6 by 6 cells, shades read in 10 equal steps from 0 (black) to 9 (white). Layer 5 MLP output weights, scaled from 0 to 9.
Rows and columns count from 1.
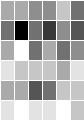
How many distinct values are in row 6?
3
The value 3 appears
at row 2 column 6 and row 5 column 3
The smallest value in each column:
4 0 3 2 4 3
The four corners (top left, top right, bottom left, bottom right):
6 4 8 7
